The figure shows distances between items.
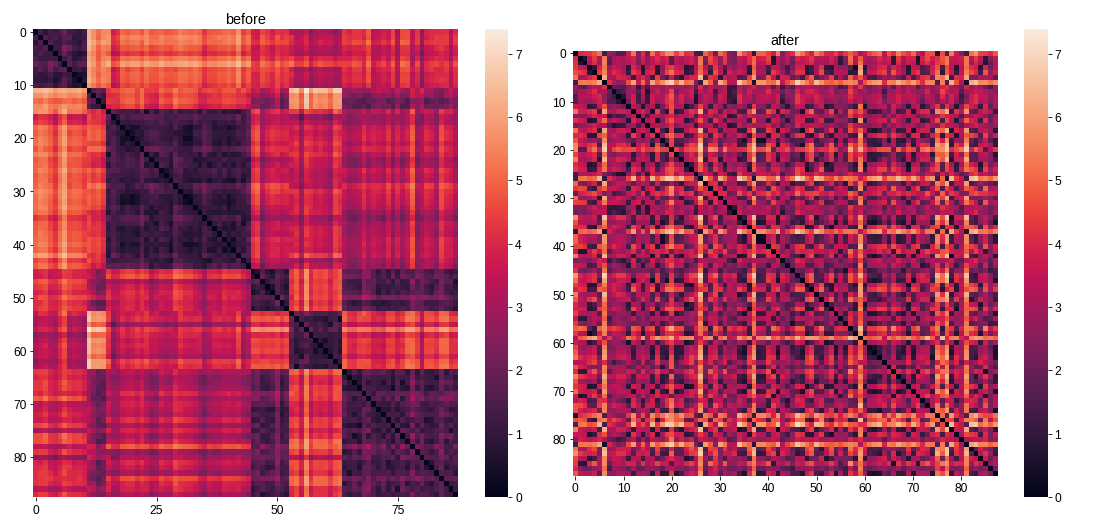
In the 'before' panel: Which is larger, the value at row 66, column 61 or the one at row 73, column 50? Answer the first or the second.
the first
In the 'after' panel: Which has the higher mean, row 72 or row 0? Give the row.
0
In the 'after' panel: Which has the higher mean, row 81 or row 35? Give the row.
81
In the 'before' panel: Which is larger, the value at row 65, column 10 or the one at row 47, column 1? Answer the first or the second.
the second
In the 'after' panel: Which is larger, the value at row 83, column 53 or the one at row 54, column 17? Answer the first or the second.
the first
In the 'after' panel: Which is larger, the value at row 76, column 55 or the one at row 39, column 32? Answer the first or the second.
the first
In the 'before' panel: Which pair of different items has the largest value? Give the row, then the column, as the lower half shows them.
56, 11
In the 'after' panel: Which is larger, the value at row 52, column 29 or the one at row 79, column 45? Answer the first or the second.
the first
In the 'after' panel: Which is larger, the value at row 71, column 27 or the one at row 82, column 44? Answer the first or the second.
the second
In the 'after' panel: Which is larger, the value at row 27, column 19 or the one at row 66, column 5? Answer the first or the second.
the second
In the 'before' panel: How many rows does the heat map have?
88
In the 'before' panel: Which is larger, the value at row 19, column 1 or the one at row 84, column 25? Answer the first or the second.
the first
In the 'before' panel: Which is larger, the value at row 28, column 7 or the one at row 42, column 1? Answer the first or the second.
the second
